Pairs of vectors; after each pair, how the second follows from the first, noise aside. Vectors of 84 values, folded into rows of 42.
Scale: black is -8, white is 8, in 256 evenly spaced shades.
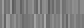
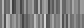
scaled up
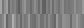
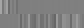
partly zeroed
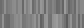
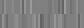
partly zeroed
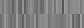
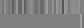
partly zeroed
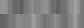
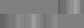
partly zeroed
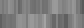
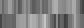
scaled up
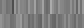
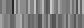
scaled up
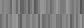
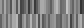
scaled up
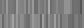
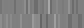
partly zeroed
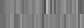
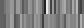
scaled up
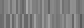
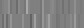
partly zeroed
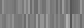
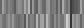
scaled up
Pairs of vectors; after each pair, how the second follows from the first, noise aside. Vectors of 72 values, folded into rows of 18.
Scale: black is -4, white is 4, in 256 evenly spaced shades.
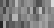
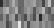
shuffled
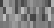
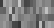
shuffled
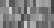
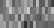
sign-scrambled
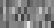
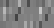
partly zeroed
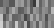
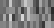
shuffled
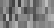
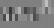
partly zeroed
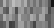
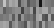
shuffled
